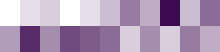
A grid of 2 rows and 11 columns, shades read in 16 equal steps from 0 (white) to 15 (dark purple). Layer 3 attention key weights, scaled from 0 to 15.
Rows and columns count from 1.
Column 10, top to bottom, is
4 8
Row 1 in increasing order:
0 0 2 2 3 4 4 5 8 9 15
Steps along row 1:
up up down up up up down up down up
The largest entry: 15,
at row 1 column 9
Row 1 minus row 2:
-6 -11 -4 -11 -8 -5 5 -2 12 -4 4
